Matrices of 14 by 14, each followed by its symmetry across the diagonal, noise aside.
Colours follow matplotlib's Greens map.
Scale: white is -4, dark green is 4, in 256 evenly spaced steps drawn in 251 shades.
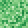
symmetric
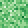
neither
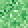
symmetric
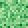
neither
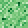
symmetric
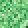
symmetric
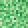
antisymmetric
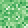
symmetric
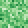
neither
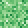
neither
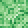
symmetric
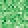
neither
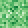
antisymmetric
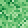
symmetric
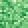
neither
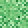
antisymmetric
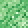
symmetric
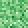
antisymmetric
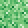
antisymmetric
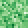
antisymmetric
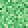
antisymmetric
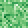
antisymmetric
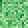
neither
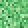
neither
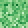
neither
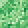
symmetric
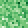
antisymmetric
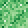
symmetric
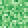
neither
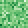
antisymmetric
